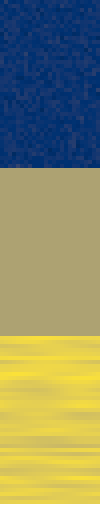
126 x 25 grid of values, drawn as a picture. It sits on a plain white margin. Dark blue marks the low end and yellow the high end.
It is made of 3 by 1 panels. Panel 1,1: very low, fine-grained, faint in contrast. Panel 2,1: high, flat. Panel 3,1: very high, streaked across, faint in contrast.
